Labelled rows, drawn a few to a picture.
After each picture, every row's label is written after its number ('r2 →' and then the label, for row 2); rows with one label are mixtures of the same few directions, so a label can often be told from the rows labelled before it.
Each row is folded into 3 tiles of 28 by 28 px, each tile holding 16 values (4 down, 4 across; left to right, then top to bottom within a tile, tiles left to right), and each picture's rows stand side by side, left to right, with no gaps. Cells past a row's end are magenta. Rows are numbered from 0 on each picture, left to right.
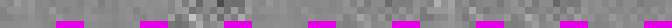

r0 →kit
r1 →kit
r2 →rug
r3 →kit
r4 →rug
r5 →kit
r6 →rug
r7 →rug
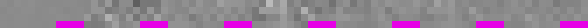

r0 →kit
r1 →rug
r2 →rug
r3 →kit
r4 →kit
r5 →kit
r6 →rug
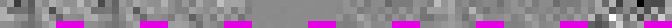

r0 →kit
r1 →kit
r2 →rug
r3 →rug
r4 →rug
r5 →kit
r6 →rug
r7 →rug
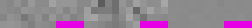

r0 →rug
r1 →kit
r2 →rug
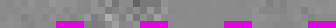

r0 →rug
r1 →rug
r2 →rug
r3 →kit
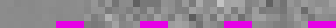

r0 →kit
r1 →rug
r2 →rug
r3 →kit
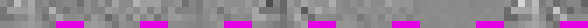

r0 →kit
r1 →rug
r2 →kit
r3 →kit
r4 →rug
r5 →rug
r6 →kit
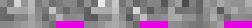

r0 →kit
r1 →kit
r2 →kit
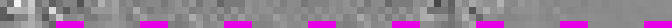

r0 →kit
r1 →kit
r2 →rug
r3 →rug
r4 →rug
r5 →kit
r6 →kit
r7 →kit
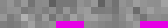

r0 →rug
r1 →kit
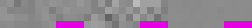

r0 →kit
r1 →rug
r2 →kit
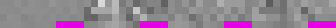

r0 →rug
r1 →kit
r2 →rug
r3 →kit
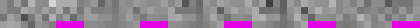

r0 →rug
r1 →kit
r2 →kit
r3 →kit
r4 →rug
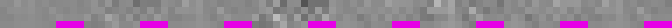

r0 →kit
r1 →rug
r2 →kit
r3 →rug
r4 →rug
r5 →kit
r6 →rug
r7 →kit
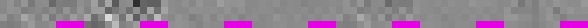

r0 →rug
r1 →rug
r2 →rug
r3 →rug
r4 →rug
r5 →rug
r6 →kit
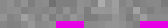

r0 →rug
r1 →kit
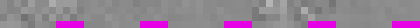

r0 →rug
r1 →rug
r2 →kit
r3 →kit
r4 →kit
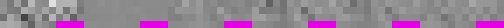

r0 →rug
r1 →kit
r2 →kit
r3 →kit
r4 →kit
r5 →rug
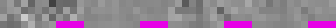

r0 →rug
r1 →kit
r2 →kit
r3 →kit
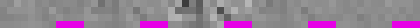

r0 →kit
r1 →kit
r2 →kit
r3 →kit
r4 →rug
